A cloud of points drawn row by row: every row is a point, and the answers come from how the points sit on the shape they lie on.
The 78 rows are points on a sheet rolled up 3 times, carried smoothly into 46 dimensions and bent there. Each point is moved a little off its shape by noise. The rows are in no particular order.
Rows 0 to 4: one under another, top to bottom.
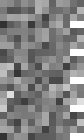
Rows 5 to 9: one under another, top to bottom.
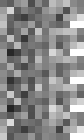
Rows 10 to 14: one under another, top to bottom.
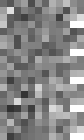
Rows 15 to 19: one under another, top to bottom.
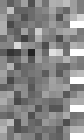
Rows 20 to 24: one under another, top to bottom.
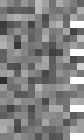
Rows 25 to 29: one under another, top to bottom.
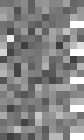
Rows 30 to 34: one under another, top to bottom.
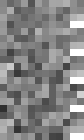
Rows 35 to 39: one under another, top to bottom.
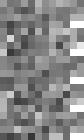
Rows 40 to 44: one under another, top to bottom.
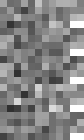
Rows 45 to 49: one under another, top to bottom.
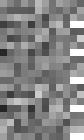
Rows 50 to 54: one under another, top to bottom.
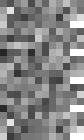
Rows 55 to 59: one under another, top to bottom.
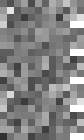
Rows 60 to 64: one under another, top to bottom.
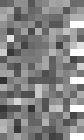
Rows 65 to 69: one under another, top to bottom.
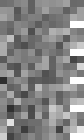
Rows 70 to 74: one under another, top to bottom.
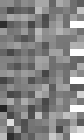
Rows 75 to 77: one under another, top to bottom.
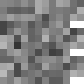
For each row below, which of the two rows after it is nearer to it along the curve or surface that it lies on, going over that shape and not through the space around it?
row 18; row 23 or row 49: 49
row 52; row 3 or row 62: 3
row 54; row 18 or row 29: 29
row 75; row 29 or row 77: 77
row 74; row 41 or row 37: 41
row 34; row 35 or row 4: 4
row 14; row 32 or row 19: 19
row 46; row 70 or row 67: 70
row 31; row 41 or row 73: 41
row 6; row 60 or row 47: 60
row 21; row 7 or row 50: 50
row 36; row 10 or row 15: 10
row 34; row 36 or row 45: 36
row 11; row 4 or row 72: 72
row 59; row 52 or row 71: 52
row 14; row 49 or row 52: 49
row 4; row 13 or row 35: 13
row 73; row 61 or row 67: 67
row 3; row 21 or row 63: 21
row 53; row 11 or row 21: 21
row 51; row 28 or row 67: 67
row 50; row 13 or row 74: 74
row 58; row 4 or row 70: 4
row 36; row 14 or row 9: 9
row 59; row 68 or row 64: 64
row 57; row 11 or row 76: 76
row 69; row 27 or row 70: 27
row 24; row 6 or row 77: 77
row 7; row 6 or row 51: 6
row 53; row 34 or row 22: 22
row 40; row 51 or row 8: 8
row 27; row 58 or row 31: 58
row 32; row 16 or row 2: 2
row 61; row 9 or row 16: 9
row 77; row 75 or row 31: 75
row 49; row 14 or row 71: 14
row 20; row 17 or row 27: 27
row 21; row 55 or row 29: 55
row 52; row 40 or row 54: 54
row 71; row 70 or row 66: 66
